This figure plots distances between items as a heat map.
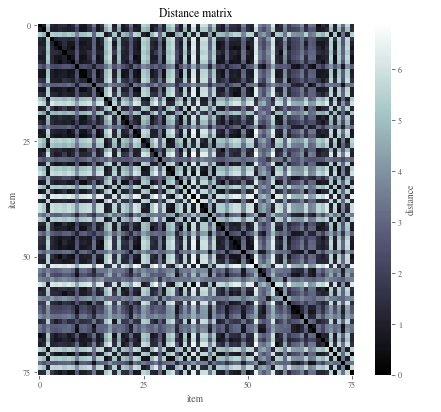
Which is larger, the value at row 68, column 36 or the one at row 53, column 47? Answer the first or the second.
the second
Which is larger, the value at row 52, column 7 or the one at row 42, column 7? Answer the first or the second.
the first
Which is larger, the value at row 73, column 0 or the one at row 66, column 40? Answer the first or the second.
the second
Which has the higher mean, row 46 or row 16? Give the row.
16
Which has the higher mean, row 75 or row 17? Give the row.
17
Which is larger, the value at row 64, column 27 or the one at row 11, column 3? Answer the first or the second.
the first
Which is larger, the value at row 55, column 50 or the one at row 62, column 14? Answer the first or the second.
the first
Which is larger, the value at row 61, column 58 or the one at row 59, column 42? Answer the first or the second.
the second
